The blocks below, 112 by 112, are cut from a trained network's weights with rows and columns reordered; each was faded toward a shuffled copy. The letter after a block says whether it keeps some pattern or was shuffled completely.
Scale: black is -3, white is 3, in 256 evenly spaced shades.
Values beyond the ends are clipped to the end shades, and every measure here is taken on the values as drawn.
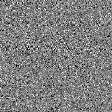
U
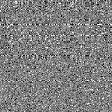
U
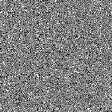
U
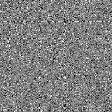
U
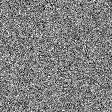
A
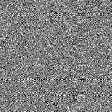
U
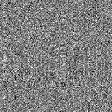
U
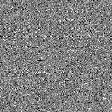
U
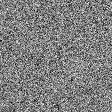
A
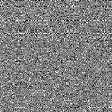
U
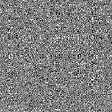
U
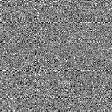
U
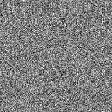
U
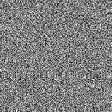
U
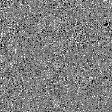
U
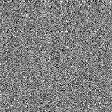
U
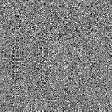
U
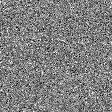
A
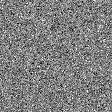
A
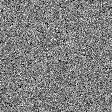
A
